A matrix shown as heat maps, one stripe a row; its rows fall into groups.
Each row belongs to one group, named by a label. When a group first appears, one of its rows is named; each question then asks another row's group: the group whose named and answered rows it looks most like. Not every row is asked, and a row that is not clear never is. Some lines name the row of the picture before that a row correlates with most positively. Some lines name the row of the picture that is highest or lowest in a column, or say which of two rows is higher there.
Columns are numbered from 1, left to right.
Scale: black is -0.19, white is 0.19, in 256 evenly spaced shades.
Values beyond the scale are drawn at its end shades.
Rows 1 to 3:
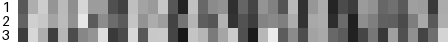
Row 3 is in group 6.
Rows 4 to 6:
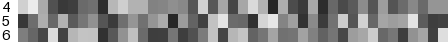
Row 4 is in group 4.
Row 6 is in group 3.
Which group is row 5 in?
6
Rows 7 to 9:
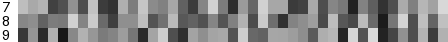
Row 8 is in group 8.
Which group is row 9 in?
3
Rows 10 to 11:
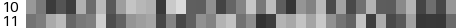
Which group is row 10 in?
8
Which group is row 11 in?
3
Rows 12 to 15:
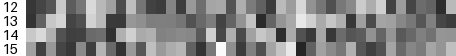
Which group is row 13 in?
3
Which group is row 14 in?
4
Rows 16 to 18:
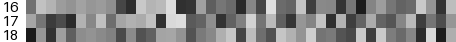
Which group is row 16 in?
6
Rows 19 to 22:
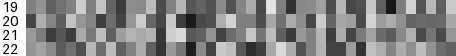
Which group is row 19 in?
8
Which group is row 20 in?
6
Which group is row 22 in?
6
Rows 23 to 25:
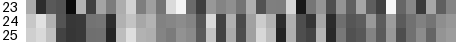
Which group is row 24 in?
4
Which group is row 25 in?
4
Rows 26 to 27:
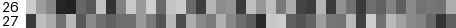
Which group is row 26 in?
4
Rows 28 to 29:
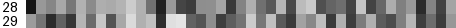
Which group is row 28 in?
3
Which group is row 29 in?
8
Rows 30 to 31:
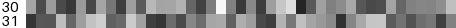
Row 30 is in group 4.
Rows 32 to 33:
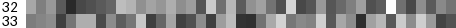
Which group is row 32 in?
4
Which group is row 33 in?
6
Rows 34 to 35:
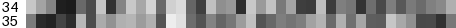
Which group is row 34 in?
4
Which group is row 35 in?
8
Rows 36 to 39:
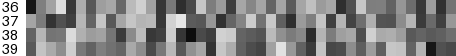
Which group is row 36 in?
3
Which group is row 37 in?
8
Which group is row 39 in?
6
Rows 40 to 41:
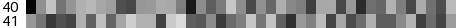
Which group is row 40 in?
6
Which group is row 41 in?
8
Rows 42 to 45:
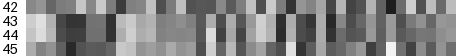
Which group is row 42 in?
8
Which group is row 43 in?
4
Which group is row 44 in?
4
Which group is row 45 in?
4
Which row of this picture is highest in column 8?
42
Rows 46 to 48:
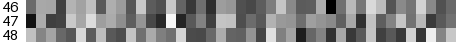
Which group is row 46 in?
6
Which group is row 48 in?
8
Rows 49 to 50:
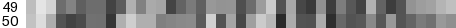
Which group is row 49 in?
4
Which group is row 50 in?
4
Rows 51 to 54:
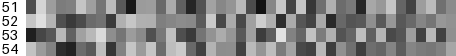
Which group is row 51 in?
6
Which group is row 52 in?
4
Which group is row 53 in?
3
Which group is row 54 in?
4
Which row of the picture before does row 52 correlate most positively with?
50
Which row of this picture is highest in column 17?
52
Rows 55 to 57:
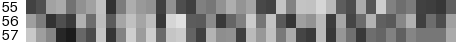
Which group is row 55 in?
3
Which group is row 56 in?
8
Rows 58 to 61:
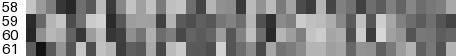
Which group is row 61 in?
8
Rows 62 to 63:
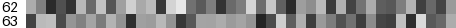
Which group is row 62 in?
8
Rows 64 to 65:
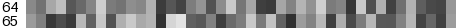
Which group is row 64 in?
3
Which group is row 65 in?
8
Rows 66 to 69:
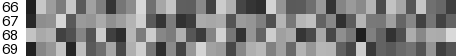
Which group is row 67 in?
3
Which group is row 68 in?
4
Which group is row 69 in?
3
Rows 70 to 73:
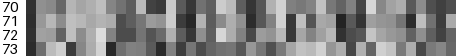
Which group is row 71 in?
6
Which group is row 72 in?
6
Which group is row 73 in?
3
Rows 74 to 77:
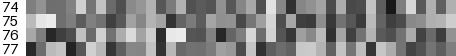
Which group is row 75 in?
4
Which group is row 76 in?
8
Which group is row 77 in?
3
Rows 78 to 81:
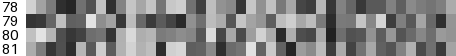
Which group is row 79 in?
3
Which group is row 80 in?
4
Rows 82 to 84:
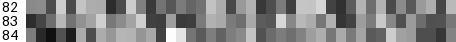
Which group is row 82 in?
3
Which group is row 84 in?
8
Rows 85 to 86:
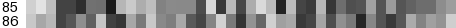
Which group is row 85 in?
4
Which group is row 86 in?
4
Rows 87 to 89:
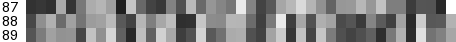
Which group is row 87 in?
3
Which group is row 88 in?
6
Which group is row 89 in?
6
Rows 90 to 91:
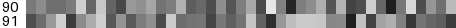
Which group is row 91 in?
3
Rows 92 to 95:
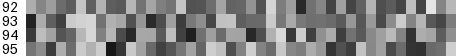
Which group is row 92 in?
8
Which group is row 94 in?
6
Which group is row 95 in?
3
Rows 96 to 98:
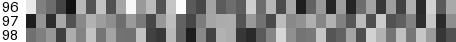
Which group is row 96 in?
8
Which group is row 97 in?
3
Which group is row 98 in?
6
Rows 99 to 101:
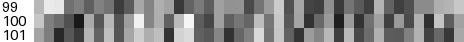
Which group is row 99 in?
4
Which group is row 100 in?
8
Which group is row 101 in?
8
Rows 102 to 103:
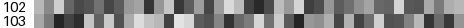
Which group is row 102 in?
4
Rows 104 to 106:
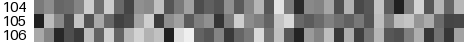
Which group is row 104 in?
8
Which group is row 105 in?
6
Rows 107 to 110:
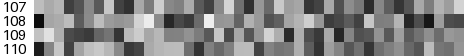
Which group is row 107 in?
4
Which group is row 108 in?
3
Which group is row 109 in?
4
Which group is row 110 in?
6
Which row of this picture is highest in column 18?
108
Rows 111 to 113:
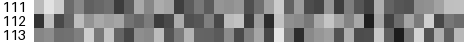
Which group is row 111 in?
4
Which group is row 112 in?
6
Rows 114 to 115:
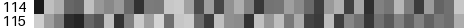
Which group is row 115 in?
4
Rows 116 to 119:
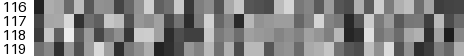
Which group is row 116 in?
6
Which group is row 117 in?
3
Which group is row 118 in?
3
